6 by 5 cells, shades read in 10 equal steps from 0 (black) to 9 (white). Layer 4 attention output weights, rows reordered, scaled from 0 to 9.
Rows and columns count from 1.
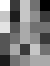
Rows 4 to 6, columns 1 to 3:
3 4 6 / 3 6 2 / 1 4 5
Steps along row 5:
up down up down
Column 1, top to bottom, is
9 7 8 3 3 1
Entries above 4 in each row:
2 3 2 2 2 3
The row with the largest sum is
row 3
